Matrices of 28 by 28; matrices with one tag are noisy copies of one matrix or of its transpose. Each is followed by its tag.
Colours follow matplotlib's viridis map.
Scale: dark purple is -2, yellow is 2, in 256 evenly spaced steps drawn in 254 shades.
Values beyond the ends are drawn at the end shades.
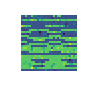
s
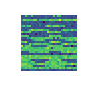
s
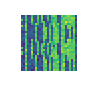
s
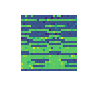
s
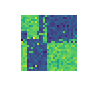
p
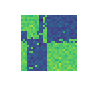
p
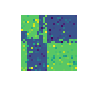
p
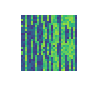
s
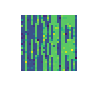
s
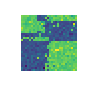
p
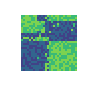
p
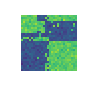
p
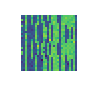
s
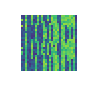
s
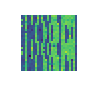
s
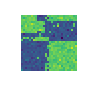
p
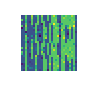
s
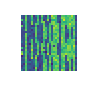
s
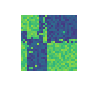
p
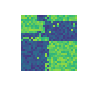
p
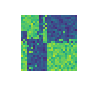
p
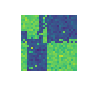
p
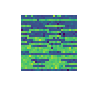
s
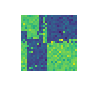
p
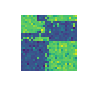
p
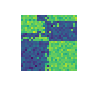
p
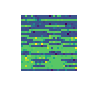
s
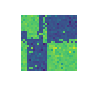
p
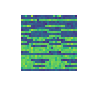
s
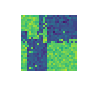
p
